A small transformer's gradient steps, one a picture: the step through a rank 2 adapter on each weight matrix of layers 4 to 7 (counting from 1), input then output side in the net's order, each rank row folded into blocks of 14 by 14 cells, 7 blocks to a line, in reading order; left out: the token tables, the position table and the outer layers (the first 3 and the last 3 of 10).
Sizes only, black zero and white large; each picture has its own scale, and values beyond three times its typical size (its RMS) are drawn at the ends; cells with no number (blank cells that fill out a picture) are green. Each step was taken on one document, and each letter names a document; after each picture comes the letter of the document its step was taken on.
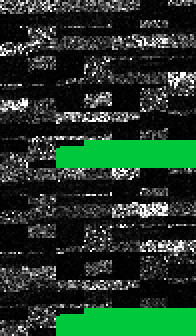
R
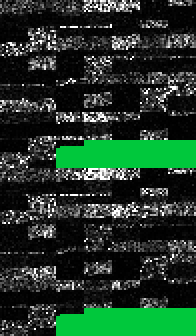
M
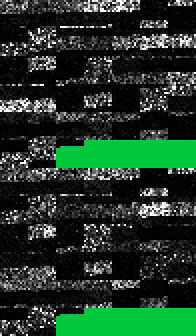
M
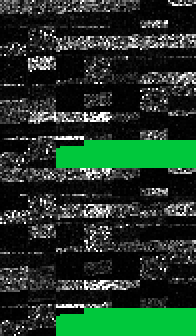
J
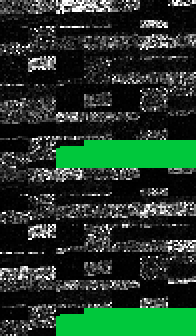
J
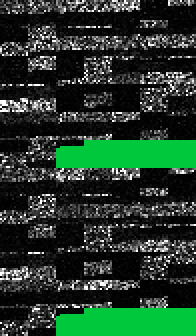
R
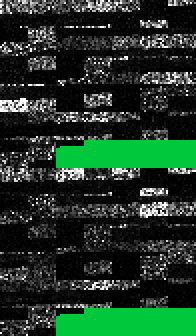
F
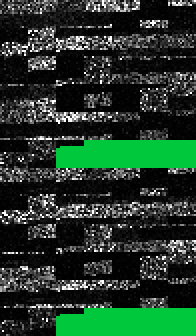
J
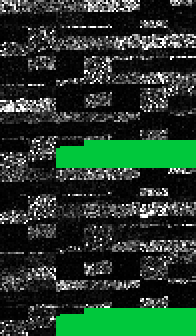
F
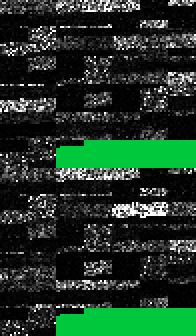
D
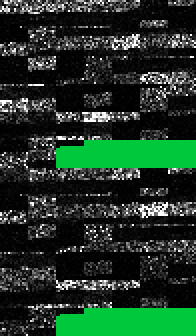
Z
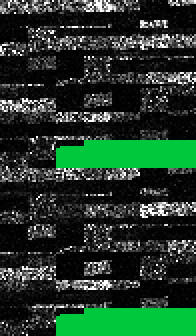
F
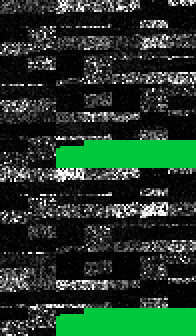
D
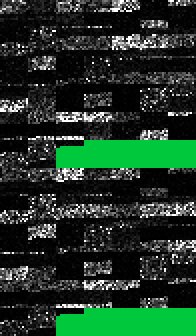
J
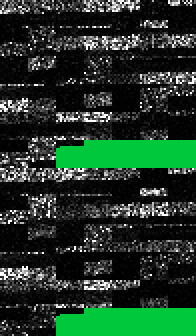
Z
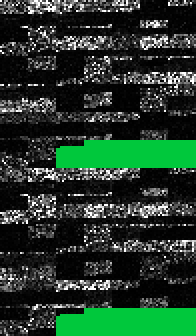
R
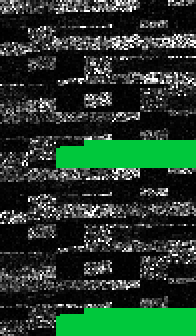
R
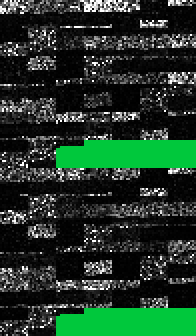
Z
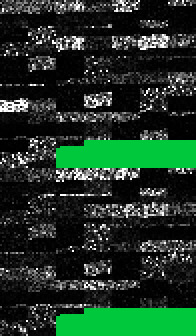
M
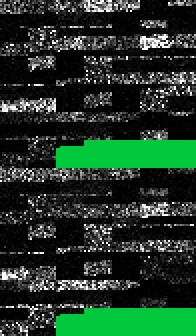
M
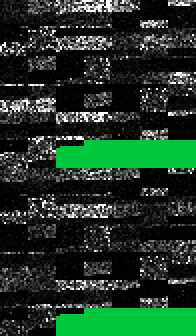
J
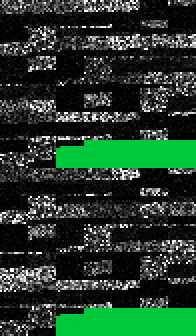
F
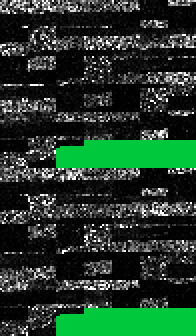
Z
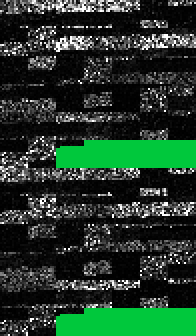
Z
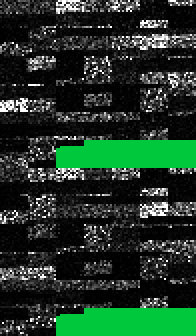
F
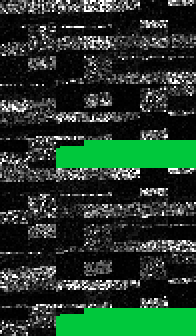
Z
